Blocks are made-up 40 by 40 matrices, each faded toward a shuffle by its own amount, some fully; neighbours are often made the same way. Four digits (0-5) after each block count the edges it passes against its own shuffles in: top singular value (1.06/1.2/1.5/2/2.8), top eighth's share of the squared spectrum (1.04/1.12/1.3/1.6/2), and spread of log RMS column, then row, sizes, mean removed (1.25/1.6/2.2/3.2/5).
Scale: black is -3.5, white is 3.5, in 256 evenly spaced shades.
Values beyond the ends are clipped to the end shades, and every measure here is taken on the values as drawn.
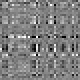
4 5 3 3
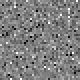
2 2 0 0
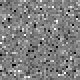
1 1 0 0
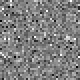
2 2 0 1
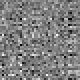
4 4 2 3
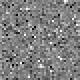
0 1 0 0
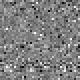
3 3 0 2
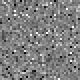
1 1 0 0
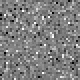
0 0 0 0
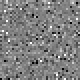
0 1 0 0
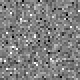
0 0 0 0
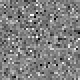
0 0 0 0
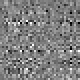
4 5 2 3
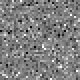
1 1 0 0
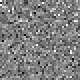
0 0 0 0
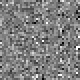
1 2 3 0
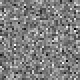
0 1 2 0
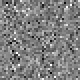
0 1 1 0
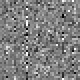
2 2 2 0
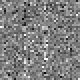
1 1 2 0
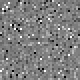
0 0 0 0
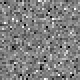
0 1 0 0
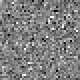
2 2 0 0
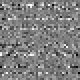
1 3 0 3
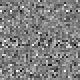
1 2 0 3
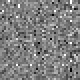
1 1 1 0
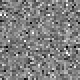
0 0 1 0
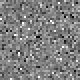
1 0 0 0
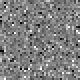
0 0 1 0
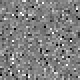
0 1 0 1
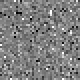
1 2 1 0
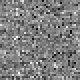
3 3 1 1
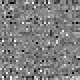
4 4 1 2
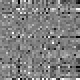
4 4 2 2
